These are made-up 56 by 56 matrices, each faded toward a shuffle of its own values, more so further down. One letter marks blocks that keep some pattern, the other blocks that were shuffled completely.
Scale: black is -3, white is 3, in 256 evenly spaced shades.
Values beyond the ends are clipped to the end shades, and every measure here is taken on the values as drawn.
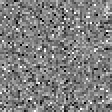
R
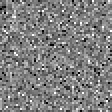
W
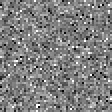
W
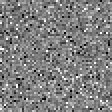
R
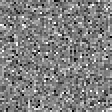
W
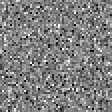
R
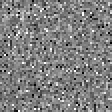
W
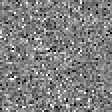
R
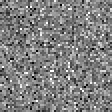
W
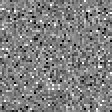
R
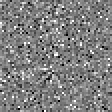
R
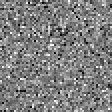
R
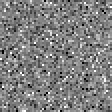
W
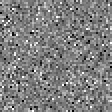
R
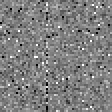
R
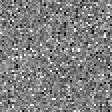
R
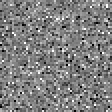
R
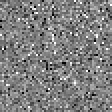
R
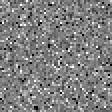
W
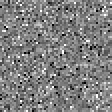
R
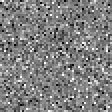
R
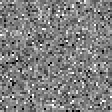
W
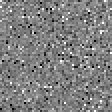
R
